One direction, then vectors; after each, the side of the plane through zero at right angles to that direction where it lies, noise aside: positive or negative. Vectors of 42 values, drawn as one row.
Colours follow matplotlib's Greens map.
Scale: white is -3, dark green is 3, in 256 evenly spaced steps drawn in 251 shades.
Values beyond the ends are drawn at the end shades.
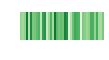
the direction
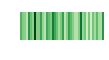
negative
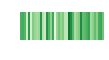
negative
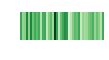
positive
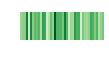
positive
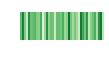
negative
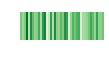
positive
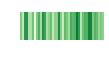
positive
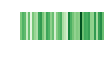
negative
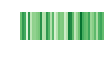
negative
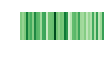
positive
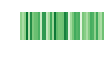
positive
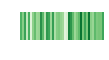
negative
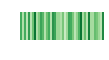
negative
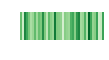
positive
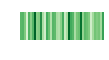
negative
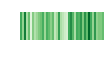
negative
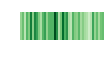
positive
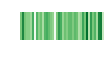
negative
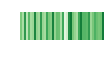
negative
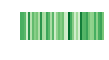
negative
